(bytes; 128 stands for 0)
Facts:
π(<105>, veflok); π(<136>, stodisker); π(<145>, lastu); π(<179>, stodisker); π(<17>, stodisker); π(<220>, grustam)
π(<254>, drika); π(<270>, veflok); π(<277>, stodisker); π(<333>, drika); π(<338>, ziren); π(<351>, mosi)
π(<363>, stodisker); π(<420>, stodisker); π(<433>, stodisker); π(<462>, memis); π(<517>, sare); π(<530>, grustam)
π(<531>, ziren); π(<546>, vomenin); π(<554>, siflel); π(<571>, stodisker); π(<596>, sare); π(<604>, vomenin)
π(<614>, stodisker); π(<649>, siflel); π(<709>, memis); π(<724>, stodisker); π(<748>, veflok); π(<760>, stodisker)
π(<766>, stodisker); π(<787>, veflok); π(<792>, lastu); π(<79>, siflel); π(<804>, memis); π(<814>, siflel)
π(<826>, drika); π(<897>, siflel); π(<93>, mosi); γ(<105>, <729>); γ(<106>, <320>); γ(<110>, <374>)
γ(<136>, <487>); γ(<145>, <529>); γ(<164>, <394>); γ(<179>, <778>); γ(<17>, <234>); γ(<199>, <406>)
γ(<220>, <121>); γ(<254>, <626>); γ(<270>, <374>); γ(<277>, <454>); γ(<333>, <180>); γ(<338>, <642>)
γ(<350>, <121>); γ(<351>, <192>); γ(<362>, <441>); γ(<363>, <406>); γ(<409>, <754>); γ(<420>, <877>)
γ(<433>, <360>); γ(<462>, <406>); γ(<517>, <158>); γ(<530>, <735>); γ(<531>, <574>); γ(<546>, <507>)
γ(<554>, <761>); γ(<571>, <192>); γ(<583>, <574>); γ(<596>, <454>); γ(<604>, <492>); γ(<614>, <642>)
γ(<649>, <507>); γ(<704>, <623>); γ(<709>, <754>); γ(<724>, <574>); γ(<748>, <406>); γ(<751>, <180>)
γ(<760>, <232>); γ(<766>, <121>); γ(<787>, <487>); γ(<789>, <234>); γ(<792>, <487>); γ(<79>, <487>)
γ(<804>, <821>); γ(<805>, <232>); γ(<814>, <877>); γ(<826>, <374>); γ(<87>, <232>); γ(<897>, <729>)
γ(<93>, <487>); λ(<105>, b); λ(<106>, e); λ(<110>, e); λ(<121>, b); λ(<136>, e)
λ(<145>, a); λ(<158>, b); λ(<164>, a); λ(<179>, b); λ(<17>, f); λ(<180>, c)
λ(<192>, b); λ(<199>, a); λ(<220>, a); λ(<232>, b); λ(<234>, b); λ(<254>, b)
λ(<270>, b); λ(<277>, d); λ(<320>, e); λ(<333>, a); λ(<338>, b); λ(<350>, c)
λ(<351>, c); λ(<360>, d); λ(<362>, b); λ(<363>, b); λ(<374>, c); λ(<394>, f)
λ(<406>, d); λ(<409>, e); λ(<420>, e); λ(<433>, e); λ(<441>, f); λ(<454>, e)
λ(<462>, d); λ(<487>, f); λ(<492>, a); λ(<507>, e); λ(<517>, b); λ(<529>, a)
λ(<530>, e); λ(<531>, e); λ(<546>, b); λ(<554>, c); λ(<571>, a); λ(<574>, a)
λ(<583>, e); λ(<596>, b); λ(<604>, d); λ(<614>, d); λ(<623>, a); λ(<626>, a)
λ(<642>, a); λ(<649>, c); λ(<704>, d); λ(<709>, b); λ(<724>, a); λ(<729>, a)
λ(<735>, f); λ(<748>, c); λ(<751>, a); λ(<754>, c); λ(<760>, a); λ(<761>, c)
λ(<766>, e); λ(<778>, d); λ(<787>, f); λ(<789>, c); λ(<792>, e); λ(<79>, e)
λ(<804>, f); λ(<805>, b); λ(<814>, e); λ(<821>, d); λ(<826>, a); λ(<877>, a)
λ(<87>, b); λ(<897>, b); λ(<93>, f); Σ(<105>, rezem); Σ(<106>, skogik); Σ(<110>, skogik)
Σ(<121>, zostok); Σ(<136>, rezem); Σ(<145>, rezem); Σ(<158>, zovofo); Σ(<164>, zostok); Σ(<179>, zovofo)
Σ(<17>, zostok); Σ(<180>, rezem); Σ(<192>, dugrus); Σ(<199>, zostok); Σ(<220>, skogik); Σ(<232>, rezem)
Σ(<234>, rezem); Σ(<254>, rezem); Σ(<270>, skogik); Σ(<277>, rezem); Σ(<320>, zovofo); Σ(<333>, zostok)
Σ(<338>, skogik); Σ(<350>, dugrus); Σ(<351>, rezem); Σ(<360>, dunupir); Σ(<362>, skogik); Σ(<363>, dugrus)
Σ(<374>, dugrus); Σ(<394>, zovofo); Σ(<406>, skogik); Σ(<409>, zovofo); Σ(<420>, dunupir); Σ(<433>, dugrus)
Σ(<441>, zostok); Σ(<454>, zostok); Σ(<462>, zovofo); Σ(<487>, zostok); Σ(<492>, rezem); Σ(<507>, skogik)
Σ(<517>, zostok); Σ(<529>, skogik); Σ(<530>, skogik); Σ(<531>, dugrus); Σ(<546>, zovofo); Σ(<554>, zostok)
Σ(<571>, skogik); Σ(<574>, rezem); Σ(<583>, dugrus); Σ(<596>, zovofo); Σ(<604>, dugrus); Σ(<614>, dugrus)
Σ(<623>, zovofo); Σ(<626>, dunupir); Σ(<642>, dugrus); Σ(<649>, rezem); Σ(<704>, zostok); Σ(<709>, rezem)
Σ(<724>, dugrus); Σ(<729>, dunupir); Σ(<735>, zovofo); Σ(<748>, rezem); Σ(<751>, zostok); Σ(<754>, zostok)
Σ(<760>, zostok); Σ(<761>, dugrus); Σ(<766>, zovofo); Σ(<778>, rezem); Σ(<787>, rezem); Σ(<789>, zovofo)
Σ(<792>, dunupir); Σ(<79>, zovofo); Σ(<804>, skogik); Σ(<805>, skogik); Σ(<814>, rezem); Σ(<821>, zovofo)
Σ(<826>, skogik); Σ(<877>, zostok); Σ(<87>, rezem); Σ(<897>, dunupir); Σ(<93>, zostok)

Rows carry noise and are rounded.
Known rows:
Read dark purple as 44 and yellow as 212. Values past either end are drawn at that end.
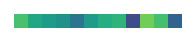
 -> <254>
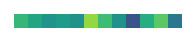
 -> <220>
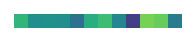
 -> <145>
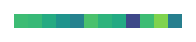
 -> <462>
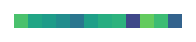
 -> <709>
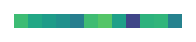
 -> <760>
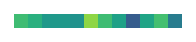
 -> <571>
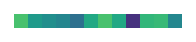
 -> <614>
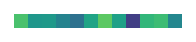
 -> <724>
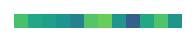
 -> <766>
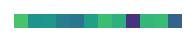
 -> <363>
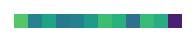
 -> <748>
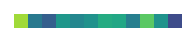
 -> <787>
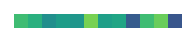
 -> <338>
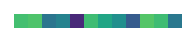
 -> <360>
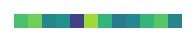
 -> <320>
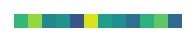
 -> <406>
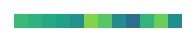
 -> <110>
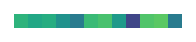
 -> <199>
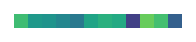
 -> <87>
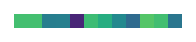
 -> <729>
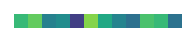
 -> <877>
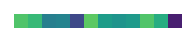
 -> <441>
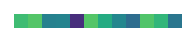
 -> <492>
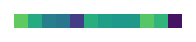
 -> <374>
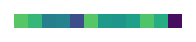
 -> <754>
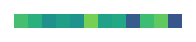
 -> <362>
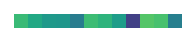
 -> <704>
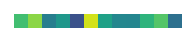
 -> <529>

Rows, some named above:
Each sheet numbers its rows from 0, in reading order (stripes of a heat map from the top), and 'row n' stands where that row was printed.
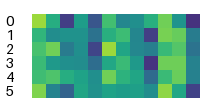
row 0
<487>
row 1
<145>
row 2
<623>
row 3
<604>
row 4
<826>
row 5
<93>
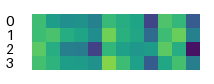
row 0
<517>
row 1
<826>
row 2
<180>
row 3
<571>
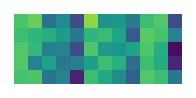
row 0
<158>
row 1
<333>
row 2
<754>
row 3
<748>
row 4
<360>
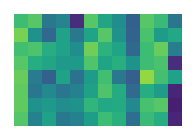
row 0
<778>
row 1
<136>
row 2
<826>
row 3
<804>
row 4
<792>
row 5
<649>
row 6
<789>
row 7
<748>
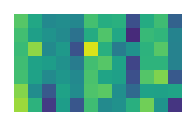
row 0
<179>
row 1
<277>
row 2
<507>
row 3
<760>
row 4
<546>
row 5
<79>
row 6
<487>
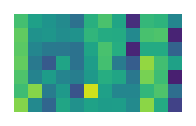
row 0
<277>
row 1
<789>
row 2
<897>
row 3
<792>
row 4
<351>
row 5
<529>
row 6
<93>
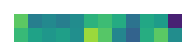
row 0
<554>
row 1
<530>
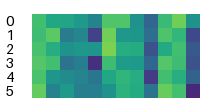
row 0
<409>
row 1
<121>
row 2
<270>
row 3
<192>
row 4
<105>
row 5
<350>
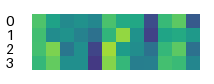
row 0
<596>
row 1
<814>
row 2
<821>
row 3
<454>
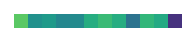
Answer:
<17>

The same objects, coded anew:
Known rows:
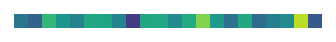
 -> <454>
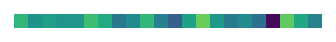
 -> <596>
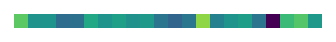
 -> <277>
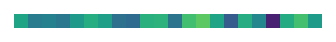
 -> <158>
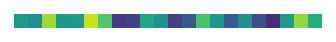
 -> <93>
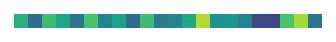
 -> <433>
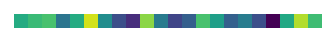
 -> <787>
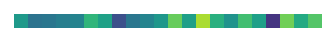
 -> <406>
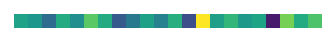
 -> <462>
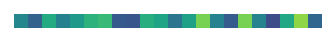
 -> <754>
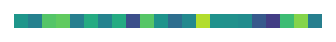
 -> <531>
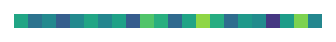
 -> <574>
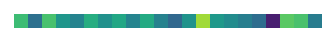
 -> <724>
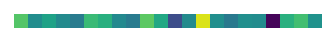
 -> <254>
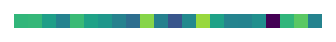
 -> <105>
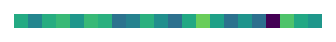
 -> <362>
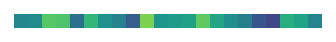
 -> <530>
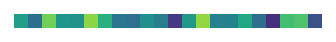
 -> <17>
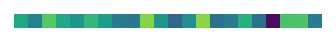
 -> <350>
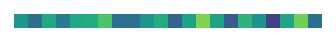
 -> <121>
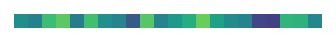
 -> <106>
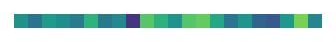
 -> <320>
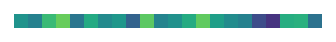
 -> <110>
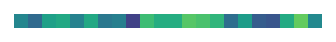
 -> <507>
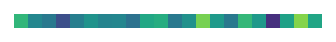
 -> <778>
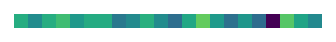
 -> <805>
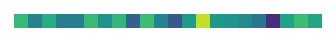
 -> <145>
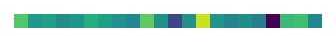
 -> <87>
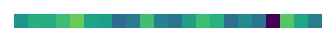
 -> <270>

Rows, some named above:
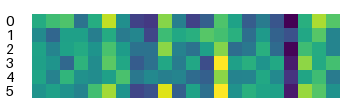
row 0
<787>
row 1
<507>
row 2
<789>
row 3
<462>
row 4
<704>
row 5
<748>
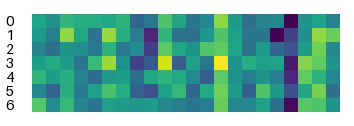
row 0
<897>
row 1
<792>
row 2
<320>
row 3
<748>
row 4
<604>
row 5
<441>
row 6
<614>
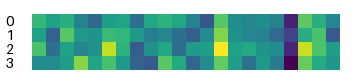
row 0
<604>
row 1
<760>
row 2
<363>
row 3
<804>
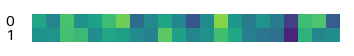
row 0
<517>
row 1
<220>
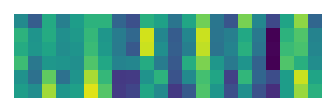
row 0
<754>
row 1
<351>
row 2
<351>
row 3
<179>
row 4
<487>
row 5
<93>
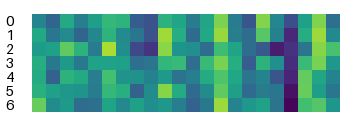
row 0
<754>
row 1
<180>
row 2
<79>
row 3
<192>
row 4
<571>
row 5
<546>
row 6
<277>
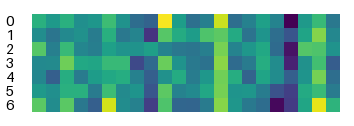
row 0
<649>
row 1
<320>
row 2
<614>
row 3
<554>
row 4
<877>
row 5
<409>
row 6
<136>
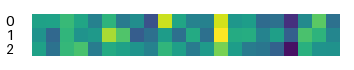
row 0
<814>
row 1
<199>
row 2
<826>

